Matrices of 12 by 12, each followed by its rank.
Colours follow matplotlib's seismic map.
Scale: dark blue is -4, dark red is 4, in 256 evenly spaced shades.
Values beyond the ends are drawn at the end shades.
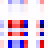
one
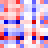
two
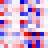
two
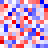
full rank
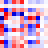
two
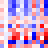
two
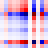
one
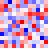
full rank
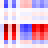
one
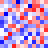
full rank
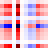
one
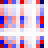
one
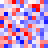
full rank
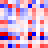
two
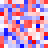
full rank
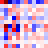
two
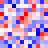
full rank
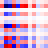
one
